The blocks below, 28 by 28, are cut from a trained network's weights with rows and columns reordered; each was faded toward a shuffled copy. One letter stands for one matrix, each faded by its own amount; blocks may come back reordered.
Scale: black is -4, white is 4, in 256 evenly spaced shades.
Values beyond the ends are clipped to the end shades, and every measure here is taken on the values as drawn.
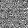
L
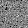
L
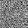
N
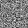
N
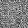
N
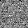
L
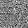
L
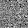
L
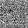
L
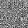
N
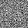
N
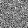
N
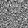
N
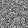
N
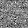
L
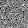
L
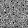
L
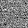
L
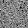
L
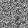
N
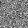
N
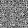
L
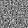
N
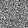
N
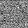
L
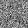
N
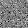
L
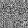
N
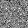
L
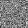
N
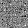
L
